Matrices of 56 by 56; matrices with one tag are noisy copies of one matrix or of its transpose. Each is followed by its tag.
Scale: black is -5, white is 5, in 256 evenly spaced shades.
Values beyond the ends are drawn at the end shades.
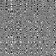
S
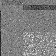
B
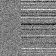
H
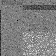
B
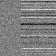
H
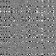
S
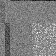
B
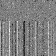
H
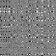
S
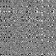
S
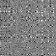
S
